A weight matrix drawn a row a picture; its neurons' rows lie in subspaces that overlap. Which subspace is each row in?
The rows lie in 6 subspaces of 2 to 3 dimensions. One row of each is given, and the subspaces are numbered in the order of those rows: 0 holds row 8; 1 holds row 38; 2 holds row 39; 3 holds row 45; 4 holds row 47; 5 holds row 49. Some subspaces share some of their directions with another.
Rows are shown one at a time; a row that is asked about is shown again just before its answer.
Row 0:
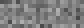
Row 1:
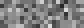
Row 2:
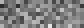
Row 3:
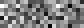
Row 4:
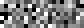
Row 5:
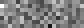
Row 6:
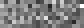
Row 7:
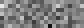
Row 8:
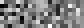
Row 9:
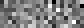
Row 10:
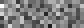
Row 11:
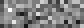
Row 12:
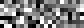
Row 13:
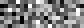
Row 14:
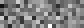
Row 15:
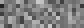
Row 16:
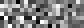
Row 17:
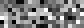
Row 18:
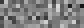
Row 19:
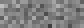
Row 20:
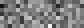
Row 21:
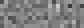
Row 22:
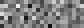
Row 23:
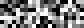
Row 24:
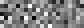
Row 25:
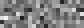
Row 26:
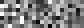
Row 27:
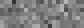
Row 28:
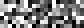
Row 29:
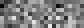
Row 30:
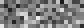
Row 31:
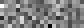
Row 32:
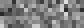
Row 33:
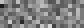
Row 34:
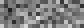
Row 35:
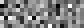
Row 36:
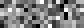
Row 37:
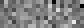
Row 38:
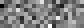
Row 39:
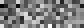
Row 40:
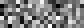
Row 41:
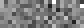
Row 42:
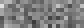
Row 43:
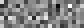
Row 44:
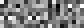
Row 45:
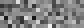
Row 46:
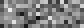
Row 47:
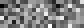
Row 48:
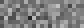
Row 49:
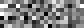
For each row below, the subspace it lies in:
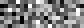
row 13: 0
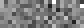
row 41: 0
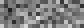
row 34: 2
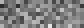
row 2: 2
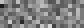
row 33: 5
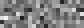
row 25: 4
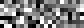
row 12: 4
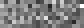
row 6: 0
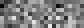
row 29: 5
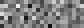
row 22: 5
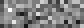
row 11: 2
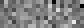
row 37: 0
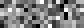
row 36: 1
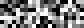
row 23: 4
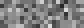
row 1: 1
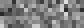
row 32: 1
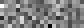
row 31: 4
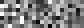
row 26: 0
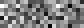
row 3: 4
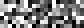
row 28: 3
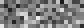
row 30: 2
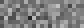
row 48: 0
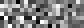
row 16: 3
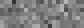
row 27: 1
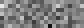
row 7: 5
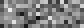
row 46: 2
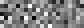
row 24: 5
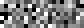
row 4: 5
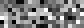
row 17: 4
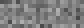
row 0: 5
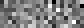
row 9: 0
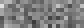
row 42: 5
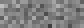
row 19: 4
